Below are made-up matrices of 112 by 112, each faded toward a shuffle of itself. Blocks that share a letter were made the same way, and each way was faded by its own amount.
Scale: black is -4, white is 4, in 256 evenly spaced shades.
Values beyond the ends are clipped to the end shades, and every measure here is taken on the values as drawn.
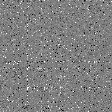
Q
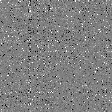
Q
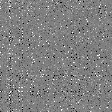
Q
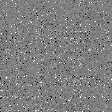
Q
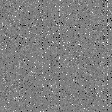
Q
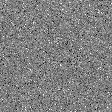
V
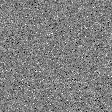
V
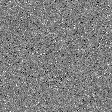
V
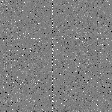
Q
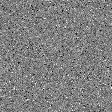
V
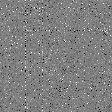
Q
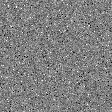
V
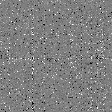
Q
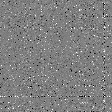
Q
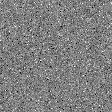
V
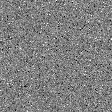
V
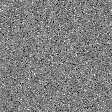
V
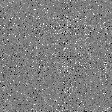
Q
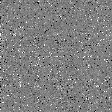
Q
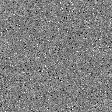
V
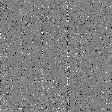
Q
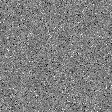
V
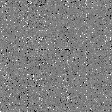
Q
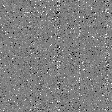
Q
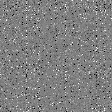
Q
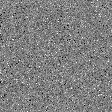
V
